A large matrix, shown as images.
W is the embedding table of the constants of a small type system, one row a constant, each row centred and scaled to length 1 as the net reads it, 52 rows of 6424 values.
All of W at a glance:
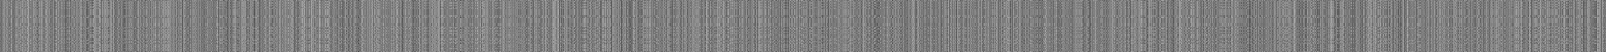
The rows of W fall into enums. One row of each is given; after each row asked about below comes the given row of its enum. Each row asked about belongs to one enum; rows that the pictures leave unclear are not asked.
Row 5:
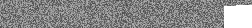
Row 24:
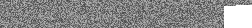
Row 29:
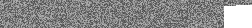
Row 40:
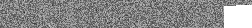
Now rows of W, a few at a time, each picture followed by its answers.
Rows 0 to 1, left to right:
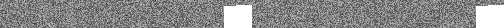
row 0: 40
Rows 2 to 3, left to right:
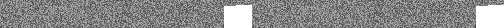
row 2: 5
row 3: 5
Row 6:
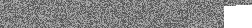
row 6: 29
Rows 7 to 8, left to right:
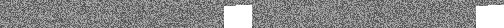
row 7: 24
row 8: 5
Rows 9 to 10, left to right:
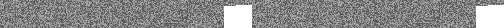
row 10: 29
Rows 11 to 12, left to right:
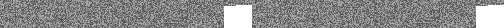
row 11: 29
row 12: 29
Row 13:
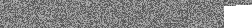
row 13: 29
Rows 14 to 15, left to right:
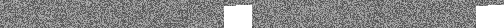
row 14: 29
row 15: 5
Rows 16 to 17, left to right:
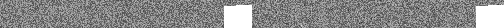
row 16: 5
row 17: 40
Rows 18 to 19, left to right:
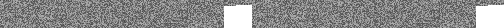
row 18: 29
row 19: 29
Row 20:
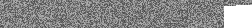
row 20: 29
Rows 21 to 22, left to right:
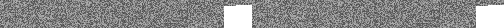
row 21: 29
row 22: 29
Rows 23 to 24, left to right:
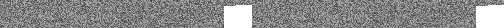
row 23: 24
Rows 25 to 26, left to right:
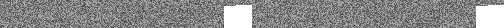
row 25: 24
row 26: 29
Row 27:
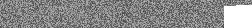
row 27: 5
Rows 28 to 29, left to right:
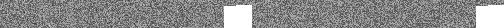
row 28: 40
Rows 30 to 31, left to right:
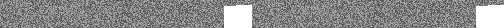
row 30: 5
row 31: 5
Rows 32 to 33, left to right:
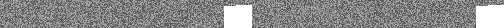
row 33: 5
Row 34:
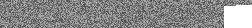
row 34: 24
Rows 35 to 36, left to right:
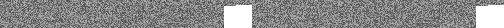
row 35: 24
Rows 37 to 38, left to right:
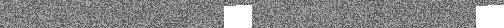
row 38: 5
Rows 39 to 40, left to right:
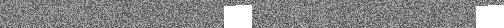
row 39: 5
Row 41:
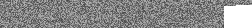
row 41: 24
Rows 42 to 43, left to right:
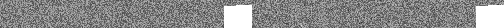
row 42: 5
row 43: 40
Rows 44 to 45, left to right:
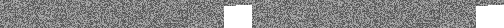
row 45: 29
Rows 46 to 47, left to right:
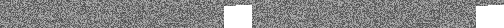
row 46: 24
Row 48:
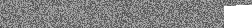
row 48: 5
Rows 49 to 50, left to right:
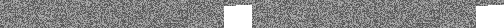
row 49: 29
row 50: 29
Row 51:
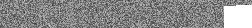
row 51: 40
